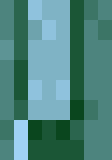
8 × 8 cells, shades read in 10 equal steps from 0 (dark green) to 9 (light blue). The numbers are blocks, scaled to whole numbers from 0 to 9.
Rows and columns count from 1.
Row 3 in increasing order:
1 2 4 4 5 7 7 7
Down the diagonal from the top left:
4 2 7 7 8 0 4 4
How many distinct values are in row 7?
6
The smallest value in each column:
3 1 0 1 0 0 3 3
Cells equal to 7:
13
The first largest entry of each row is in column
3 4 3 3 3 3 2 2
